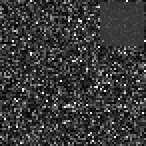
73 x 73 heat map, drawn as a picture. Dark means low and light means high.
There are no regular stripes. An odd patch, calmer than its surroundings, sits in the top right. The values are skewed, with a long tail toward high values. On average the colour sits 20% of the way up the scale. There is no overall slope. No row or column stands out. Fine speckle covers the field.
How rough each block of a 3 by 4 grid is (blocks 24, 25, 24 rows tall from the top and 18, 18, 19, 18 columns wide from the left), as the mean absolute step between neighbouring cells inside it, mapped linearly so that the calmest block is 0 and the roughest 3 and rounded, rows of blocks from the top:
3 3 2 0 | 3 3 3 3 | 3 3 3 3
